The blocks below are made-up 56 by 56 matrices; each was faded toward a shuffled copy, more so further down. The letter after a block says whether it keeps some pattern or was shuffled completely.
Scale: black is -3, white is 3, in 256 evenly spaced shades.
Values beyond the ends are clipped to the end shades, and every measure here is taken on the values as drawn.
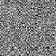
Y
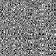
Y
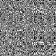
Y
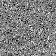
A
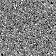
A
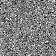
A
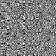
Y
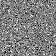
A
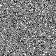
A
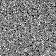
A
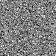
A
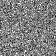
A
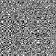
Y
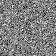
A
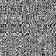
Y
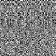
Y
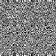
Y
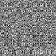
Y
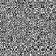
Y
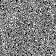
A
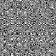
Y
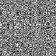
Y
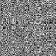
Y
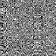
Y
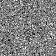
A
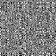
Y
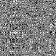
Y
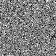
A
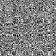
Y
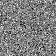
A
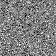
A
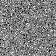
A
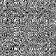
Y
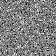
A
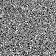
A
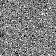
A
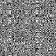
Y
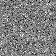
A
